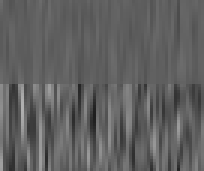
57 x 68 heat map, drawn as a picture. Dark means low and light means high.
Mirror symmetry: none. Average level on the scale: 40%. Histogram: heavy tails on both sides. Slope: none. Seam: horizontal, 50% of the way down, the top part calmer. Grain: streaks running down.
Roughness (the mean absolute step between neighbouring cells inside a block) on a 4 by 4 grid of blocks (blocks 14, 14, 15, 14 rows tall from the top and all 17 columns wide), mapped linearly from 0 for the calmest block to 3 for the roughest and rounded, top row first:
0000 / 0000 / 3322 / 3222
